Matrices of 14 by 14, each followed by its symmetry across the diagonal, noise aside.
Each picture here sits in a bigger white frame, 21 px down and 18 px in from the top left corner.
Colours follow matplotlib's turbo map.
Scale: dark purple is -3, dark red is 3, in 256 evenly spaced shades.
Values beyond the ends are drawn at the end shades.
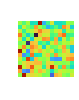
neither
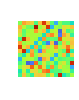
symmetric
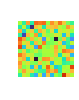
symmetric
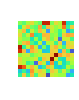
symmetric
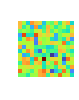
neither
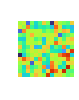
symmetric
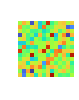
symmetric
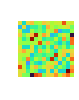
symmetric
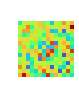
symmetric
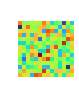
neither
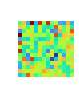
symmetric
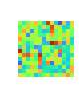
symmetric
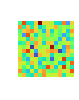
neither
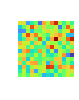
neither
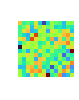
symmetric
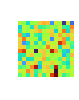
neither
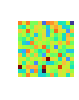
neither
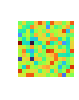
neither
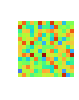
neither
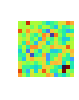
symmetric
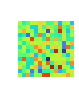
neither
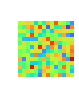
neither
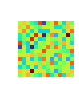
symmetric
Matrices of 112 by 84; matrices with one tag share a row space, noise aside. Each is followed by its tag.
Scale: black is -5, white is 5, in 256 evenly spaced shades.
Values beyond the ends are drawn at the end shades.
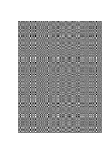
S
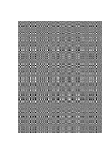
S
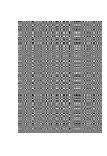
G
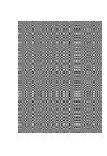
G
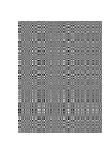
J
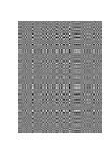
G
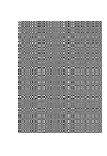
J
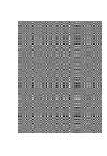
G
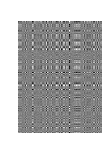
G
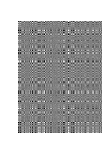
J
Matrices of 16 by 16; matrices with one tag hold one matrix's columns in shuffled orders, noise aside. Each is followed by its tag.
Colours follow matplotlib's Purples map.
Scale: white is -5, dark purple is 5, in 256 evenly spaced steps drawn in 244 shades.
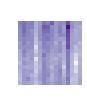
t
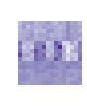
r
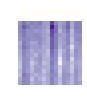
t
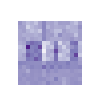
r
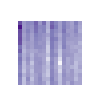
t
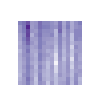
t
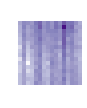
t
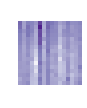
t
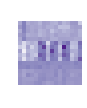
r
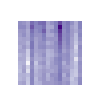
t
